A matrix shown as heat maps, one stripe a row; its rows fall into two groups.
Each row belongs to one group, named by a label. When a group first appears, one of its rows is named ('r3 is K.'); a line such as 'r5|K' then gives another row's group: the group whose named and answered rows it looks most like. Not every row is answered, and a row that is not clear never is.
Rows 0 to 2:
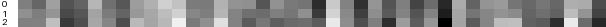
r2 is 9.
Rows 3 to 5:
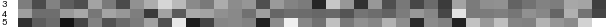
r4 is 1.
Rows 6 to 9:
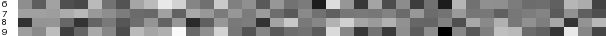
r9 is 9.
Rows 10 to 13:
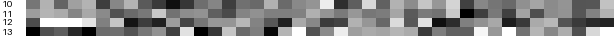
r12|1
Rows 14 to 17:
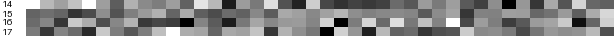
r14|1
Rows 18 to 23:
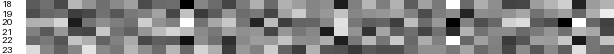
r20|9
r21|9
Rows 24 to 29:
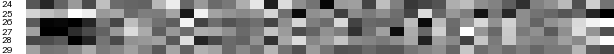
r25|1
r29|1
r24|9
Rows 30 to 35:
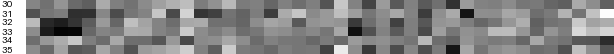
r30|9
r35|9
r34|1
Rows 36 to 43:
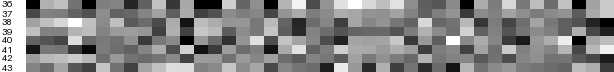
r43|9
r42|1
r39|1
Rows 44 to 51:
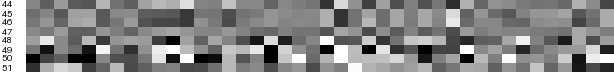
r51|1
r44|9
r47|9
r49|9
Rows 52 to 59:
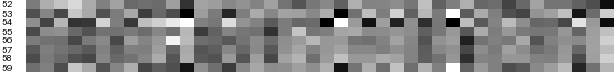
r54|9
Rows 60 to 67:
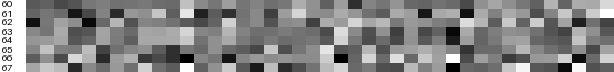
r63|9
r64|9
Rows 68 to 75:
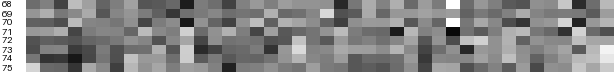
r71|9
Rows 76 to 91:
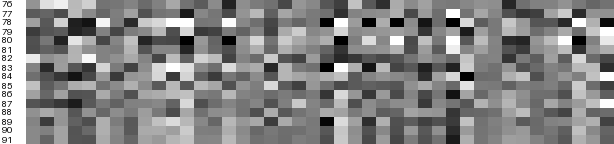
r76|1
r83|9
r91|9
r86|9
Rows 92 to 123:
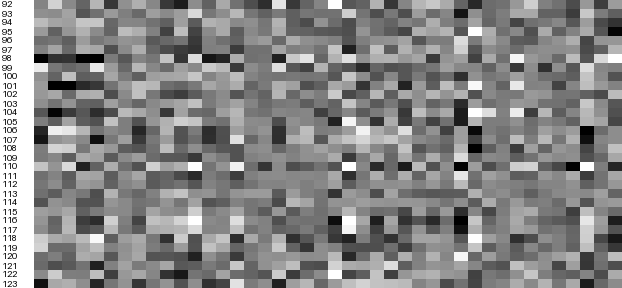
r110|9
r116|9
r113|9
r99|1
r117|9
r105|9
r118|1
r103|9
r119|1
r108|1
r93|9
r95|1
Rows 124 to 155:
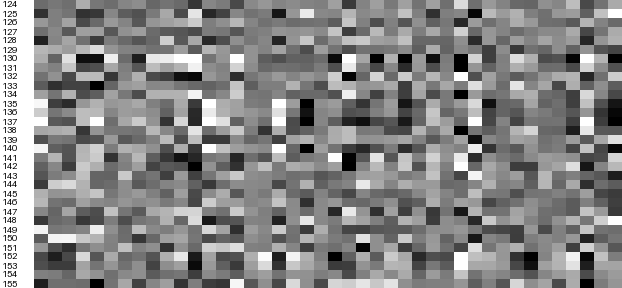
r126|9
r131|9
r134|9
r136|1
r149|1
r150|1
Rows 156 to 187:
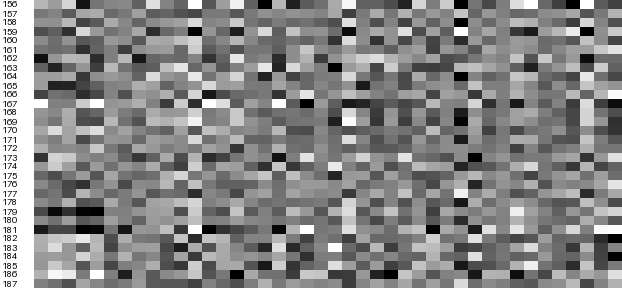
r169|9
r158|9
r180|9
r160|9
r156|9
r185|9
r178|9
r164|9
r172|1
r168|9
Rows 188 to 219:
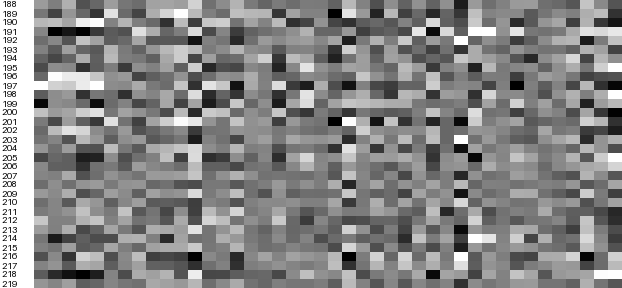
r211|1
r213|9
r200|1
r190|1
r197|1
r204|9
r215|9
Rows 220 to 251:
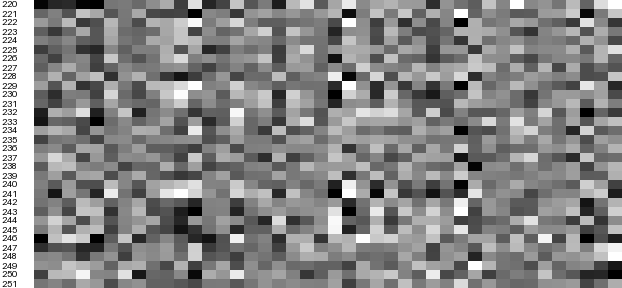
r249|1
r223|9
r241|9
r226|9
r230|9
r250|1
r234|9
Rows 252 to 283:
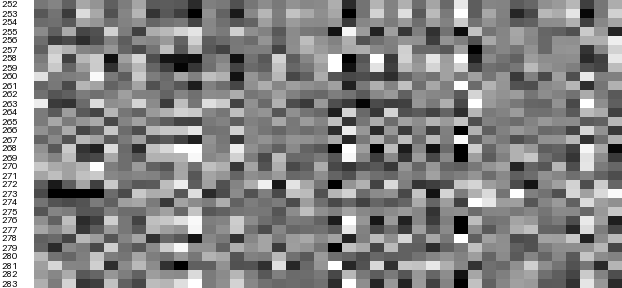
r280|1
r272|9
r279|9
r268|9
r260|1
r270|1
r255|9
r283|9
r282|9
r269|9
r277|9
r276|9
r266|9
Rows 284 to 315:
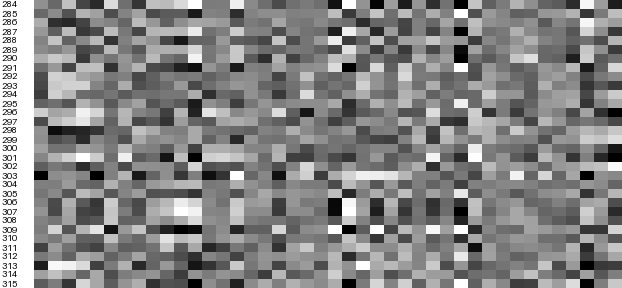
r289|9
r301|1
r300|1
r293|1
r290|9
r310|9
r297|1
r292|1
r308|9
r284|9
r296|1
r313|1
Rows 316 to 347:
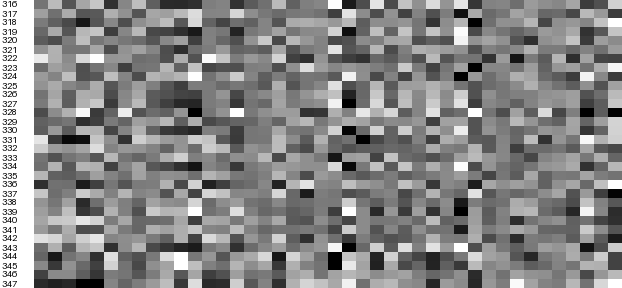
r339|9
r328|1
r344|9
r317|9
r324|9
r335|1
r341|9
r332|1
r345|9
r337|1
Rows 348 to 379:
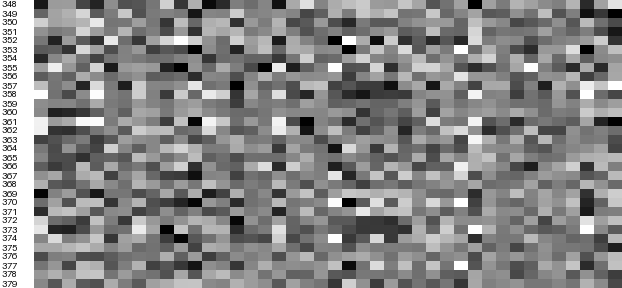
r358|1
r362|1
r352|9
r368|1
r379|9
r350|1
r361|1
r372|1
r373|1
